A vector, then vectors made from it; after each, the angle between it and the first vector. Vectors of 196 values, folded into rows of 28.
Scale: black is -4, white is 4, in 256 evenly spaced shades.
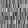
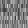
partly opposed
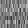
nearly parallel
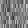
partly aligned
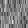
orthogonal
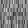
partly aligned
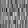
nearly opposite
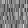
orthogonal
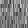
partly aligned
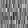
nearly parallel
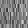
orthogonal
